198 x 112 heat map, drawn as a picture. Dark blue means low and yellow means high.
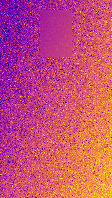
The texture is fine-grained noise. There are no regular stripes. No single row or column stands out from its neighbours. The bottom right is the ninth with the highest average. The ninth with the lowest average is the top left. The top middle is the smoothest part. In the top middle lies a patch that is calmer than the rest. There is an overall slope up to the bottom right. Neither half mirrors the other.
